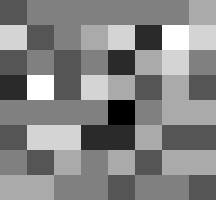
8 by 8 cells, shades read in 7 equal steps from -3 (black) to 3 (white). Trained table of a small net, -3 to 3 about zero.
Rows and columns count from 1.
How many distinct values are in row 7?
3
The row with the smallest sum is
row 6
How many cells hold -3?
1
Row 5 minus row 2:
-2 1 0 -1 -5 2 -2 -1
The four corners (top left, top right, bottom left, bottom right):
-1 1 1 -1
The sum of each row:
0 7 -1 2 -1 -2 2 0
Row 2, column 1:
2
